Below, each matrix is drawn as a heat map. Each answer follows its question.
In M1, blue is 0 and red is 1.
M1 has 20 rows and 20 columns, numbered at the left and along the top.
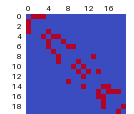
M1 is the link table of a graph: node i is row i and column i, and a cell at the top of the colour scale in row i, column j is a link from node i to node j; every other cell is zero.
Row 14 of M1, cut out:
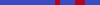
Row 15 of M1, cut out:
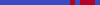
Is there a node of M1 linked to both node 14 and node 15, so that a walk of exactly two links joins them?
yes
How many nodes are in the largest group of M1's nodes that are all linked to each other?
3
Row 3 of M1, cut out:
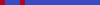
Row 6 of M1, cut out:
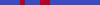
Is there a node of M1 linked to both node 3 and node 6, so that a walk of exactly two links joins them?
yes
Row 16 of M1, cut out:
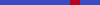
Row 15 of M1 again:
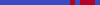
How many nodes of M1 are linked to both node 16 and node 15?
1
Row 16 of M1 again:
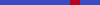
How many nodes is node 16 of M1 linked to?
2
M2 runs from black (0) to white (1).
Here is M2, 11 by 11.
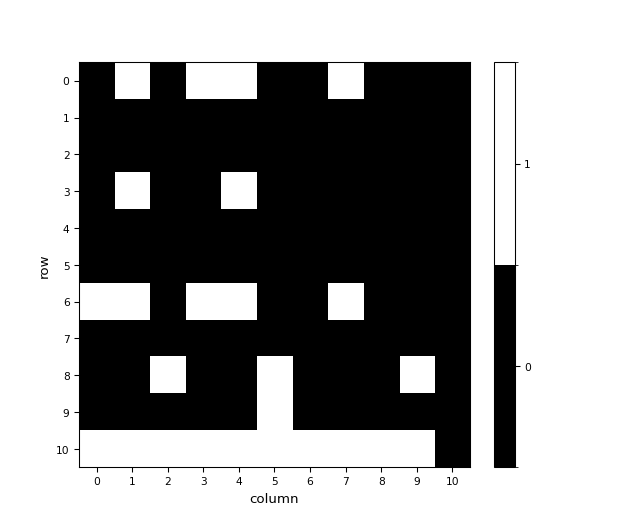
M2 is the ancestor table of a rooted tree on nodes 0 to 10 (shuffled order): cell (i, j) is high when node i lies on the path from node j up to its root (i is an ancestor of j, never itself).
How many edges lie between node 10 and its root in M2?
0
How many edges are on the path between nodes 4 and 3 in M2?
1
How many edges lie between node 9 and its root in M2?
2
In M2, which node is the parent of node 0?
6
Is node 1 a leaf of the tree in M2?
yes
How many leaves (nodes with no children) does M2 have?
5
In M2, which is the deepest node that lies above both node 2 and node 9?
8
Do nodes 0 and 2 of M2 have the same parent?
no
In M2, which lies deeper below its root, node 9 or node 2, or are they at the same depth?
the same depth
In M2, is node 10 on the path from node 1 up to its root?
yes
